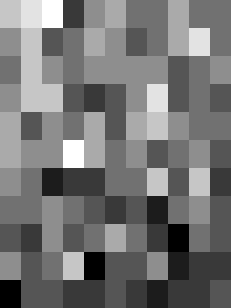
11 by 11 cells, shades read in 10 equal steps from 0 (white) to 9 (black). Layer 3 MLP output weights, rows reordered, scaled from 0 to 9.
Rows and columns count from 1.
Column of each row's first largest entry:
4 3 9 5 2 8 3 8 9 5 1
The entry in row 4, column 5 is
7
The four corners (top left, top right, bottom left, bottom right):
2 5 9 6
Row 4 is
4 2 2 6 7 6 4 1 6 5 6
